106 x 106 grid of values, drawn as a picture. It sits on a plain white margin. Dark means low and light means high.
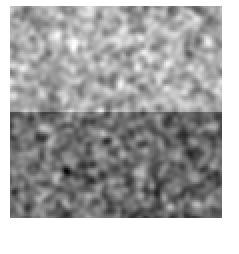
Lone odd cells: none. Grain: blotchy. Seam: horizontal, 50% of the way down, the top part higher.
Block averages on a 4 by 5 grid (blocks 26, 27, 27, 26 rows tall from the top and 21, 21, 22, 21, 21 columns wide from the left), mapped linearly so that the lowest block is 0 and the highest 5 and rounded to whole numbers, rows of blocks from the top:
45444
44454
11100
10000
